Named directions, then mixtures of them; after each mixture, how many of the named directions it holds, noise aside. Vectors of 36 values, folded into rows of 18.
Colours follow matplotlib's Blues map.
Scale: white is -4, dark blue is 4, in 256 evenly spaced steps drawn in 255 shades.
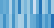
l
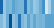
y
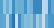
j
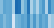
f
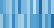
one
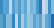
two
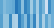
three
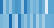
three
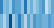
one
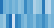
two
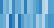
two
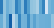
two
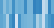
one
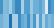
three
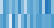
two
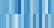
three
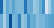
one
